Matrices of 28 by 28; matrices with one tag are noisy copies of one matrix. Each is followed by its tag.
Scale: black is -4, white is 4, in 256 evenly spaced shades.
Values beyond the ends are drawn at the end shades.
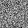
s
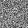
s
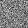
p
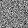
p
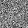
s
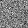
p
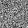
s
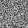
s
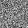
s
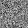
s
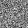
s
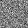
p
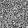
s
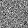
p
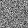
p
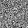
s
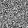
s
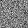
p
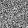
s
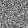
s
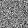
p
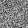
s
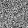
s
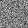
p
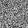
s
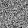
s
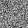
s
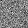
p
